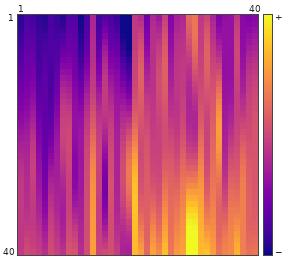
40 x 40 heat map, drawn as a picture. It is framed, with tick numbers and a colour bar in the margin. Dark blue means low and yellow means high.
The bottom right is the ninth with the highest average. Values rise toward the bottom right. The ninth with the lowest average is the top left. The grain runs up and down. The histogram is bell-shaped.
